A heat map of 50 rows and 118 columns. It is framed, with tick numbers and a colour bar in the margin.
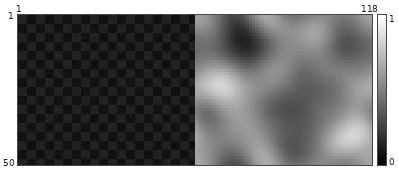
The table splits into one row of 2 panels. Panel 1,1: very low, checkered, faint in contrast. Panel 1,2: middling, smooth, strong in contrast.
